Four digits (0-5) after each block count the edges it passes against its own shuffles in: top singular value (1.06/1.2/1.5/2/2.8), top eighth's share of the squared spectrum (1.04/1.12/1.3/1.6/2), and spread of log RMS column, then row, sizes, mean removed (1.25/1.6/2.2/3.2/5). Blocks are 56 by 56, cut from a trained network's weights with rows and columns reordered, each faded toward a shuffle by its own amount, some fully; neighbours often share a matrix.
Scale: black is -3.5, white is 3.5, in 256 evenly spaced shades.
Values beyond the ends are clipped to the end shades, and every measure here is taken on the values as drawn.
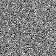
0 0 0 0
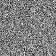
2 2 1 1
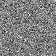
0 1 0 0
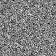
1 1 0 0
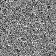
0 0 0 0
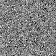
0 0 0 0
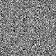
2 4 2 1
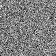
0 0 0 0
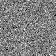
0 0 0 0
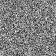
0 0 0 0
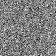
2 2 0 0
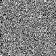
2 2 1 0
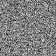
2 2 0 0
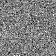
1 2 0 0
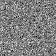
1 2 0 0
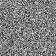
1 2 0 1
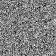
0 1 0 0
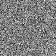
1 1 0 0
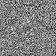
2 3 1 1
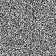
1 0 0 0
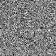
2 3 2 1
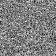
0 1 0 0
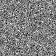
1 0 0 0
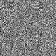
2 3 1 1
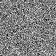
1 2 0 0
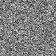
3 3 1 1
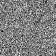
0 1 0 0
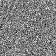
2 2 0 0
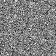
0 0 0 0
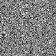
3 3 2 1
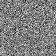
1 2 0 0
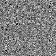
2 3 2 1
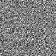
3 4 2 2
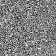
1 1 0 0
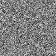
2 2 1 0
